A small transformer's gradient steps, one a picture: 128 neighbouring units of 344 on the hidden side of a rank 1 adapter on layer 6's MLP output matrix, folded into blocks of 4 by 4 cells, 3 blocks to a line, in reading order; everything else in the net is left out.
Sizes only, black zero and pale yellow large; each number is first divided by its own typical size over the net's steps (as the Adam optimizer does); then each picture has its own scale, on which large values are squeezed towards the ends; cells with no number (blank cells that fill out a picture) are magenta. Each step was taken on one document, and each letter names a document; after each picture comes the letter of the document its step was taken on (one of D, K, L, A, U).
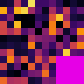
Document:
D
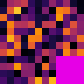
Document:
D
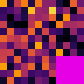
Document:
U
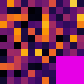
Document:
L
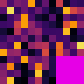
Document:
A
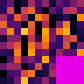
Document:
L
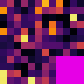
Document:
D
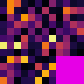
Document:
A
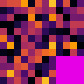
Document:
U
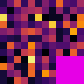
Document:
L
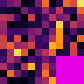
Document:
U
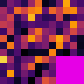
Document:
U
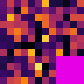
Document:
L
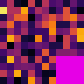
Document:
D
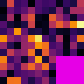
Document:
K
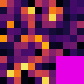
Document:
K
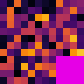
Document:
L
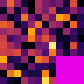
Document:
K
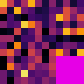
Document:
A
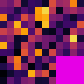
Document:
L
